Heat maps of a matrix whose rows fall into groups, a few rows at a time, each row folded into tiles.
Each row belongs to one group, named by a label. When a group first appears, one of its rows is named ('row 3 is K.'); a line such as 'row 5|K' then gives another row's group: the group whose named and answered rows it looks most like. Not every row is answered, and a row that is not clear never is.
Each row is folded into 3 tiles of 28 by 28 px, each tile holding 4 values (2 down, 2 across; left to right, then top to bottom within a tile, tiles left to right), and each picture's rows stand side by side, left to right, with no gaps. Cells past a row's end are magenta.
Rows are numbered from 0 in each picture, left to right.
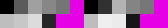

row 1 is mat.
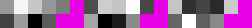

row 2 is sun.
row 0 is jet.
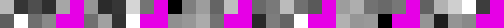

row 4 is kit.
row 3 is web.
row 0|sun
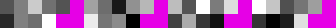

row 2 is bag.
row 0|web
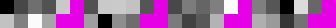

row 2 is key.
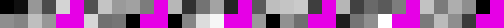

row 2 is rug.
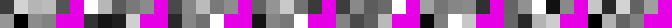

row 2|web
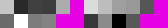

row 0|sun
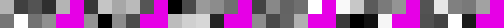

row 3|key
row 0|sun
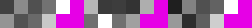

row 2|key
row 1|sun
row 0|key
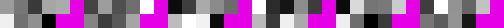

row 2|mat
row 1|key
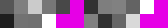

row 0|web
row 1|key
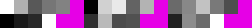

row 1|jet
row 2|web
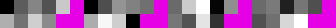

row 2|kit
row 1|mat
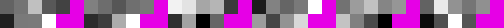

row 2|jet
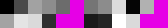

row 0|mat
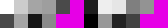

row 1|jet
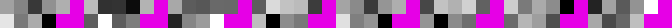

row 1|sun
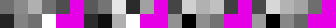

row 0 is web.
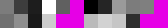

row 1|mat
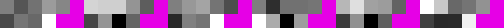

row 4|jet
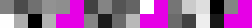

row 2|kit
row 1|key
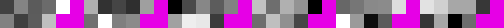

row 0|key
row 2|mat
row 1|sun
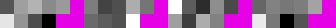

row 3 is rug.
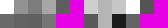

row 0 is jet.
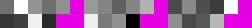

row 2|key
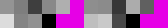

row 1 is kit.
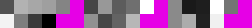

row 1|key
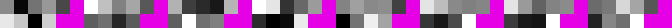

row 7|web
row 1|jet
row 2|sun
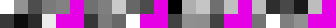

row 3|sun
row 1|web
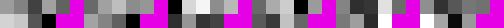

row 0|kit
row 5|rug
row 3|kit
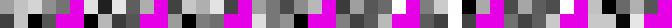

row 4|key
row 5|kit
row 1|bag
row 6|key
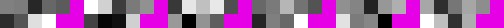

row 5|rug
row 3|web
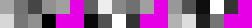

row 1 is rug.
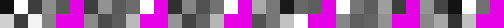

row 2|key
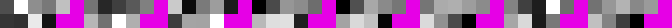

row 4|mat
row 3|mat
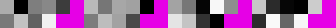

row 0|rug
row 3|sun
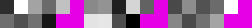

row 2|key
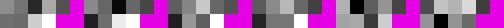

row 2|web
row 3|web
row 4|rug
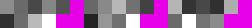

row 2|sun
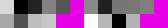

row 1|rug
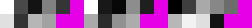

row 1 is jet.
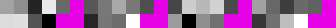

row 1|web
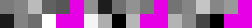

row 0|web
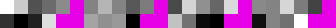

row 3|web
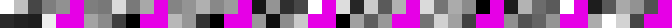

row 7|mat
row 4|bag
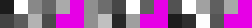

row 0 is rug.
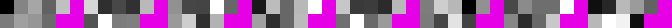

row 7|mat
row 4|sun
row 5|kit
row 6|key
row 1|sun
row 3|key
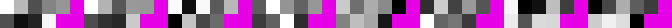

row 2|bag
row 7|mat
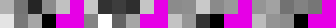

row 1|sun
